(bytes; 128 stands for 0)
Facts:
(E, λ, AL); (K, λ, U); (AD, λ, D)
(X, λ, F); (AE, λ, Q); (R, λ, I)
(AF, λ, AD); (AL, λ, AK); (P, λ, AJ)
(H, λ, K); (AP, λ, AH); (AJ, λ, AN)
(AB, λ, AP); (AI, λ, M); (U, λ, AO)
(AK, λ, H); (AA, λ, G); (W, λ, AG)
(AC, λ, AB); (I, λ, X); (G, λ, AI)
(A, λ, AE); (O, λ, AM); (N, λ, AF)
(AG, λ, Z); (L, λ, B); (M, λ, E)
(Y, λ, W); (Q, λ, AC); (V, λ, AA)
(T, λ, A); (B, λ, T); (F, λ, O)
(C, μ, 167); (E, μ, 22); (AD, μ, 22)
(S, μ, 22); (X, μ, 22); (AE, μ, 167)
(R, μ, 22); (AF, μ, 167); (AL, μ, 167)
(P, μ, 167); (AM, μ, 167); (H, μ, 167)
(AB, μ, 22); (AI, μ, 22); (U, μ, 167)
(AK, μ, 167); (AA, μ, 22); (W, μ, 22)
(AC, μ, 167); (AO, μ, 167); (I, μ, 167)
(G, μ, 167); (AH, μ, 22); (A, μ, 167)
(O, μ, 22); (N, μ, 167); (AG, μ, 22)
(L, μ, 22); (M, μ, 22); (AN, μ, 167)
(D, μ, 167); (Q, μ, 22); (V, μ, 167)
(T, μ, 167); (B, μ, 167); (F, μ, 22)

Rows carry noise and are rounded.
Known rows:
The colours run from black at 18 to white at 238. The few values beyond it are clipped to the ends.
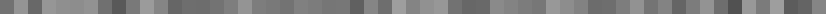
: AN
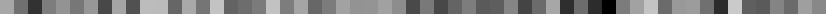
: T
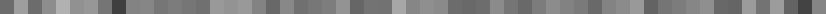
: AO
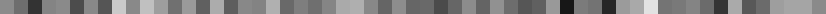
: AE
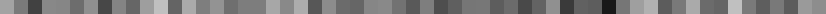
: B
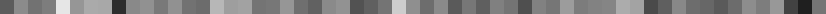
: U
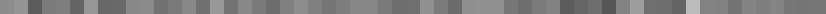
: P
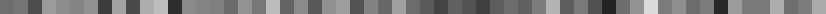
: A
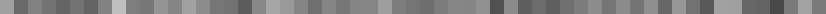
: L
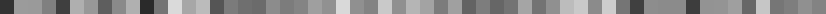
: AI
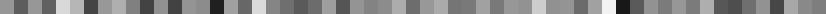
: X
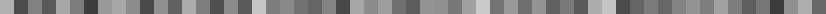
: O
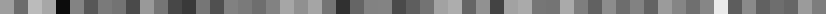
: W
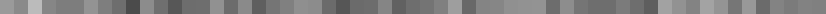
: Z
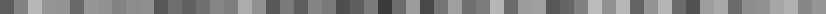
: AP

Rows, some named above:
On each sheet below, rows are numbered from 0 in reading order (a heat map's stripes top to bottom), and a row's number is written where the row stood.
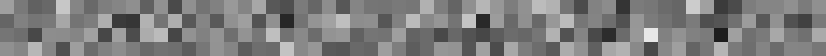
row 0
I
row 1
AK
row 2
A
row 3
AD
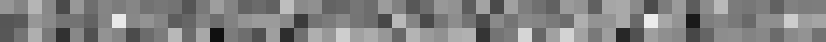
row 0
AD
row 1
Q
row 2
E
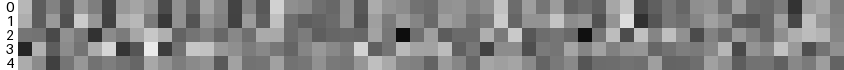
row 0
O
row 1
F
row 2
AC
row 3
G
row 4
AM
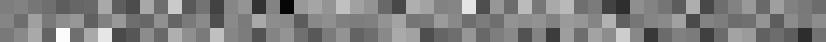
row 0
AL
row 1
R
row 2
K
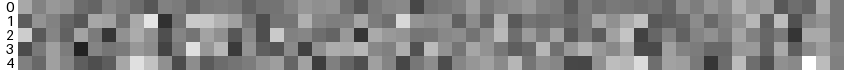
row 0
Y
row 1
AA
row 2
O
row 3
M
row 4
AB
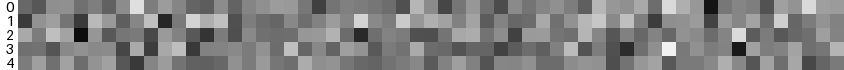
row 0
Q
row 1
AI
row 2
W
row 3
A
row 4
AF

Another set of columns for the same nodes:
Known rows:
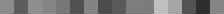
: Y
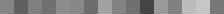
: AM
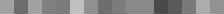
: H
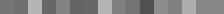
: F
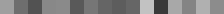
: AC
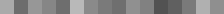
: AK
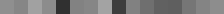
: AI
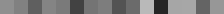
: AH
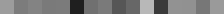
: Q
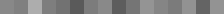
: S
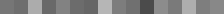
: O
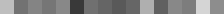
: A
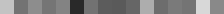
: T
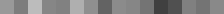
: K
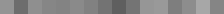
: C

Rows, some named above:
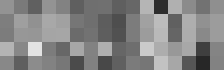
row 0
AP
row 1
AJ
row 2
AJ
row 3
AD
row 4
Y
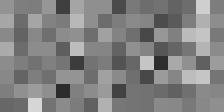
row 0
G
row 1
H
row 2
AM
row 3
AL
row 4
AB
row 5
AM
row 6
AA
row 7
R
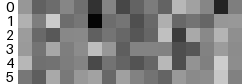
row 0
Z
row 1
L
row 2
AC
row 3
U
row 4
AE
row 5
I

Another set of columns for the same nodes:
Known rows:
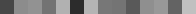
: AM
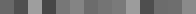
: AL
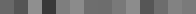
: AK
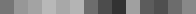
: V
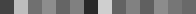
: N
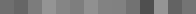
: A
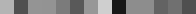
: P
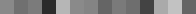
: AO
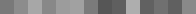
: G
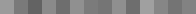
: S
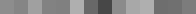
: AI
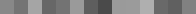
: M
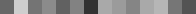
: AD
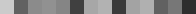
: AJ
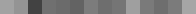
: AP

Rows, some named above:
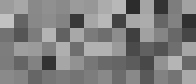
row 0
R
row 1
AJ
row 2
L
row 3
I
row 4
U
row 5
AC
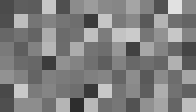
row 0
Y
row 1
AF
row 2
Z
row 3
L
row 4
K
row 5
AC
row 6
AF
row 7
AM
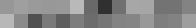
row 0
AA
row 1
AB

